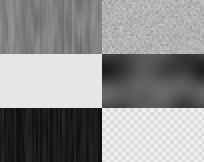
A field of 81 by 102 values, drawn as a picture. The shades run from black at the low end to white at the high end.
It is made of 3 by 2 panels. Panel 1,1: middling, streaked downward, faint in contrast. Panel 1,2: high, fine-grained, faint in contrast. Panel 2,1: very high, flat. Panel 2,2: low, smooth. Panel 3,1: very low, streaked downward, faint in contrast. Panel 3,2: very high, checkered, faint in contrast.
